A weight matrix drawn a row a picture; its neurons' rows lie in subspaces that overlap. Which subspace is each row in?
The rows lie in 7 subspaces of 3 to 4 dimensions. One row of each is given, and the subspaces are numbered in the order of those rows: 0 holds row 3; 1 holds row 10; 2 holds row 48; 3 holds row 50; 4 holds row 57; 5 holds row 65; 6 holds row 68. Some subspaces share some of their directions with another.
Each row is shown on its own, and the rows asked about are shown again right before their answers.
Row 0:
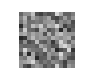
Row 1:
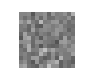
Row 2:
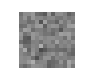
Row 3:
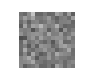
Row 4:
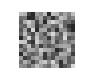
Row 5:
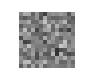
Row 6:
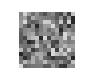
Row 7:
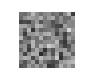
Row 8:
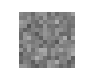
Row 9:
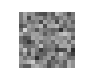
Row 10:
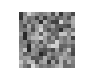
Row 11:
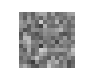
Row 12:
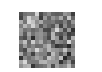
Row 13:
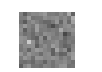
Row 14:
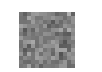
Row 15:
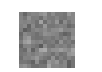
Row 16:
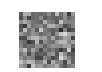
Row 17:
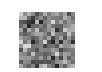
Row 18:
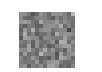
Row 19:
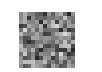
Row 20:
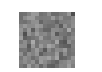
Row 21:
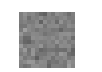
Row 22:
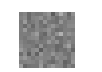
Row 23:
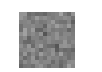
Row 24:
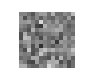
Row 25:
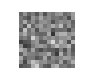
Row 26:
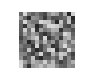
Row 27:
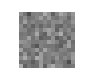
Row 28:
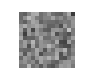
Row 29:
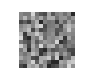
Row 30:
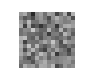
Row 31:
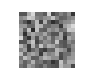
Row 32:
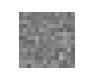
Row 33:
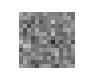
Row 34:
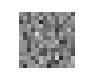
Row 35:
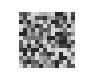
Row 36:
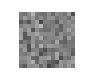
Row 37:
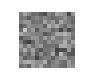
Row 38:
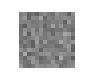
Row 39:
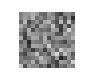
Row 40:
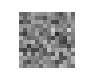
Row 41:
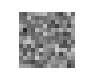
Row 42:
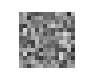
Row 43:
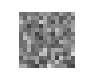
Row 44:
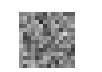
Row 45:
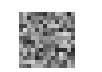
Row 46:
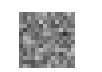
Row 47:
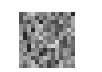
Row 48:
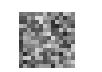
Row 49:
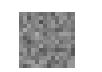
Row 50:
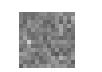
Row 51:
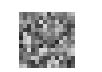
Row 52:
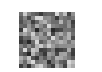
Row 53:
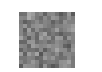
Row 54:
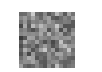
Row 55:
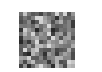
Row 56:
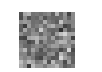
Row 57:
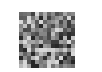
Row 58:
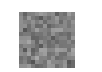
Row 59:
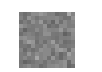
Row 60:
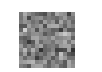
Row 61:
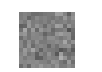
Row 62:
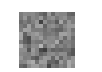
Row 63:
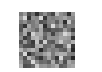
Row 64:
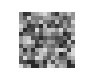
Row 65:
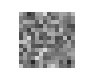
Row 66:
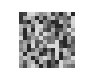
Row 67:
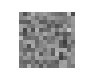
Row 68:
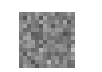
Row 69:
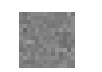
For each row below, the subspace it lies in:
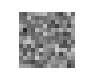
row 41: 1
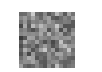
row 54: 0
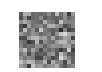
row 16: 1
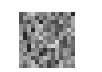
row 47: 1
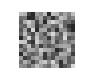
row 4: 5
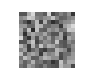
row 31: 5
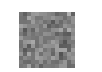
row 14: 4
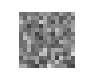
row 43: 5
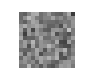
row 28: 4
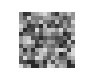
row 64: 5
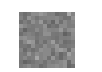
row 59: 4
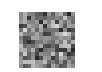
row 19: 2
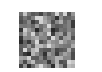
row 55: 2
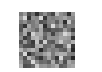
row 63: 6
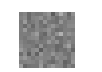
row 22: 5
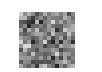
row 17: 4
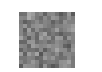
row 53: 5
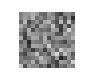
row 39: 3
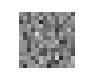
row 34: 5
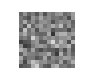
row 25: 4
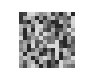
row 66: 1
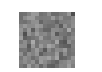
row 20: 4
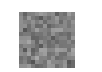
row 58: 2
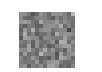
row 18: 4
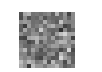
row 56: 1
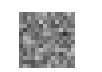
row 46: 2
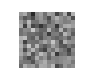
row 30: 0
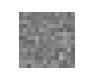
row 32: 1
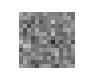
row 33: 4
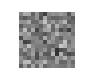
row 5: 6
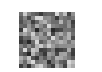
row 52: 2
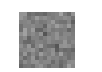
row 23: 1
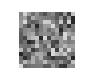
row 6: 3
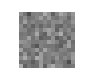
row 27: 5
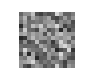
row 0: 0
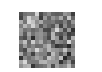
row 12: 4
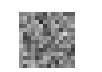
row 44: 2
